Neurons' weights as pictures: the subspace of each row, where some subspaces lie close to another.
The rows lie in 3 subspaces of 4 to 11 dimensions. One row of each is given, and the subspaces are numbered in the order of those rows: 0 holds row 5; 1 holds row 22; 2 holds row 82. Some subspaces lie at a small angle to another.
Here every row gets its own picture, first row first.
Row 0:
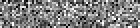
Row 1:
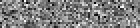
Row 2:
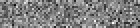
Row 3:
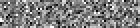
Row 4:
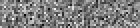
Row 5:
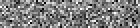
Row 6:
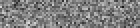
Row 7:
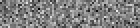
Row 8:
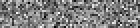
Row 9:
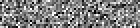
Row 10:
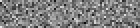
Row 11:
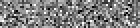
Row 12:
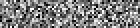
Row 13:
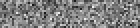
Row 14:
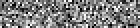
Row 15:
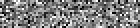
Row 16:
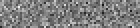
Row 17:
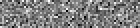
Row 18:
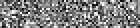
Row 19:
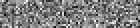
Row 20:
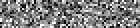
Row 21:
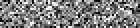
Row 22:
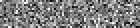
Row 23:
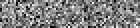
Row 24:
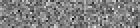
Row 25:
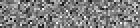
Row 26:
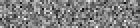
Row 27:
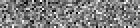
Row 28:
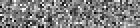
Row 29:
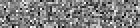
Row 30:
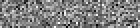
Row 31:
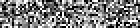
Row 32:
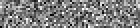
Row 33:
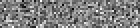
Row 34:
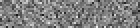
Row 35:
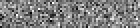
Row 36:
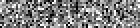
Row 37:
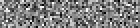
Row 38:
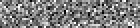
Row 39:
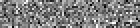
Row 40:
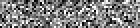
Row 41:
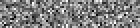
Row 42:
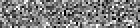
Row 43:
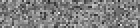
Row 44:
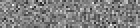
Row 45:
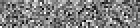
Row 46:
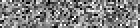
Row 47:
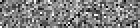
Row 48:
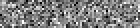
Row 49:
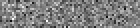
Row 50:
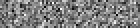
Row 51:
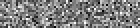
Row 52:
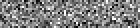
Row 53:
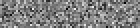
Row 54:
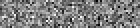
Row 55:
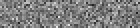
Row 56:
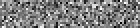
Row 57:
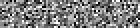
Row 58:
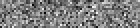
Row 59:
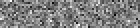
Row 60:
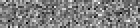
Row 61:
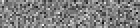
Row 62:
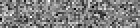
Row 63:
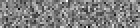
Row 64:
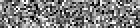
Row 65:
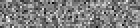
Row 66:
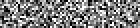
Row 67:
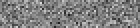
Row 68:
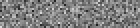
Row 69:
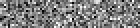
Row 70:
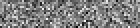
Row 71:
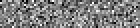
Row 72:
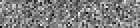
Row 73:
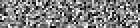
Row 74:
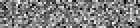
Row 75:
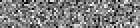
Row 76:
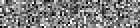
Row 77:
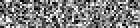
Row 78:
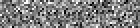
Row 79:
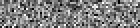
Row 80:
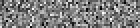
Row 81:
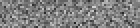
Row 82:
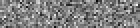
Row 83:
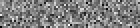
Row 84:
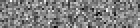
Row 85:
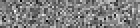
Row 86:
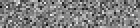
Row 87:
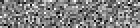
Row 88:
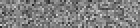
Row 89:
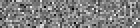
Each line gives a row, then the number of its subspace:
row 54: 2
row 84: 2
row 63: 2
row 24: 2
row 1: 0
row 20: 2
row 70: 1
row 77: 2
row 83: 0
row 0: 0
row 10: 2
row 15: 0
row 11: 2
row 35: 2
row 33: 2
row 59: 2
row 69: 2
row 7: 2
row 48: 2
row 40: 1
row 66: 0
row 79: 2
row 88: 0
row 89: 2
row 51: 2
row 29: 2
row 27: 2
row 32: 0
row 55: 0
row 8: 1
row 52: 1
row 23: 2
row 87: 0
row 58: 1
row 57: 2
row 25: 0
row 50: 2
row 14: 0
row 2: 0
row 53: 0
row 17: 0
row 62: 0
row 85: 2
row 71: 0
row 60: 2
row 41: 2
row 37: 0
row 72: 1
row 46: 2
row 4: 2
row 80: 0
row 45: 1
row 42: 1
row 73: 2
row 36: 2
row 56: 0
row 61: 0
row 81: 1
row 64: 0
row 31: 1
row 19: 1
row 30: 1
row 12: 2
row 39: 1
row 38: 1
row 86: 0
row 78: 1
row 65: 2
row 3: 2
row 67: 1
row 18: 0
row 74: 0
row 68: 2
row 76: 0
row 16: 0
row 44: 0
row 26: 2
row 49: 2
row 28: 0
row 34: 2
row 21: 2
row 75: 1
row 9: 0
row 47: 1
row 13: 1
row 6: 0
